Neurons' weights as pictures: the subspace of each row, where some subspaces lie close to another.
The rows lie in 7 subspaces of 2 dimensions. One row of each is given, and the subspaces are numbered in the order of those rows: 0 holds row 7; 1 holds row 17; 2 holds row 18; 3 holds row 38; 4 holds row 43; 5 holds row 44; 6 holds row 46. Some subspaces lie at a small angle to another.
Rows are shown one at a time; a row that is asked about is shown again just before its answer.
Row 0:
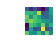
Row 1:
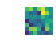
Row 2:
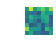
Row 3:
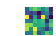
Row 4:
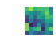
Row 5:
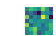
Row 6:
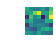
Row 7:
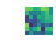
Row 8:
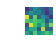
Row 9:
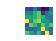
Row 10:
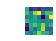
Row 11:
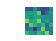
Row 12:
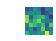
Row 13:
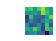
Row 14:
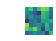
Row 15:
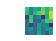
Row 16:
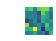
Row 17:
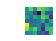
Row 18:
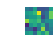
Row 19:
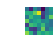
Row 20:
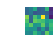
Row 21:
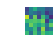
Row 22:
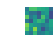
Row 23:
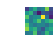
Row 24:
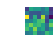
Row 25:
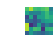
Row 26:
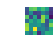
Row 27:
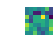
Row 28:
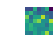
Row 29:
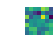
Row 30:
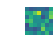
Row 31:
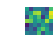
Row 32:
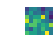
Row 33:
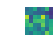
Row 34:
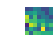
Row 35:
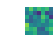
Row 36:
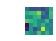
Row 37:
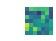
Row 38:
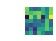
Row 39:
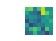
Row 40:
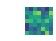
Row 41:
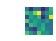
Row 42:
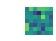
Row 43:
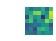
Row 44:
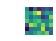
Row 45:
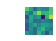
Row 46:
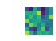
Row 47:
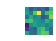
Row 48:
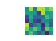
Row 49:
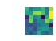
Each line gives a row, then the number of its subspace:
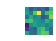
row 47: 1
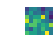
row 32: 4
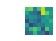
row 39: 6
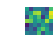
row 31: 4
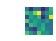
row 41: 6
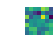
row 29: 6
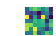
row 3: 3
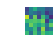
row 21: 0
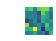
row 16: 2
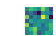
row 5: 6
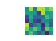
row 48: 1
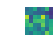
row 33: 1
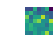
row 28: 5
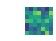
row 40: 4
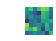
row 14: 2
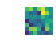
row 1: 6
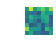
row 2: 5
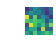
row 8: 0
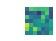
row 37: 3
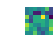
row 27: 1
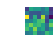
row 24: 3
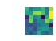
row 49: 4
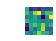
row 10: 5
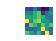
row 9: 4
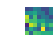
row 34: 0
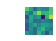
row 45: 5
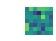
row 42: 5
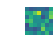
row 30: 2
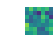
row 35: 1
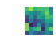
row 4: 0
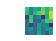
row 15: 4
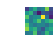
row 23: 5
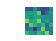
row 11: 2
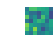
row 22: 3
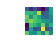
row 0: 3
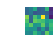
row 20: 1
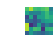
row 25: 0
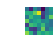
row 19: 6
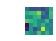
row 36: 3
